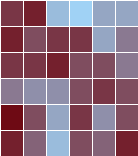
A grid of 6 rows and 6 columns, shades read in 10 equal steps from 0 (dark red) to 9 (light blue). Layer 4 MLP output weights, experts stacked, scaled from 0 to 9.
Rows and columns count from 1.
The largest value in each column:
5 6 8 9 7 7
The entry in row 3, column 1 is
2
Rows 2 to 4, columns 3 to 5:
2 2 7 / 1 3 3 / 6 3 2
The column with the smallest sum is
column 1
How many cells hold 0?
1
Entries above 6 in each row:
4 1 0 0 1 1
